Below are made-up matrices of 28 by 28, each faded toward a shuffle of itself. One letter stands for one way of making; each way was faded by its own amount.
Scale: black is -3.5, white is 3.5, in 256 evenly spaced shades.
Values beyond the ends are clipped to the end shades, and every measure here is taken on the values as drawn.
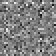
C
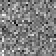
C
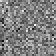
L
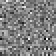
L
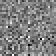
L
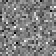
C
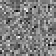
L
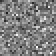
C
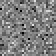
C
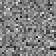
L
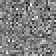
C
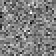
C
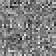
L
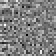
L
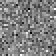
C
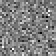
L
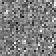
C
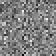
L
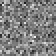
L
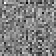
L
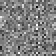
L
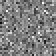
C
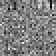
L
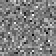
C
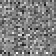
L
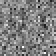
L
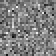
C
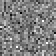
C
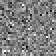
C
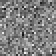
L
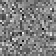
L
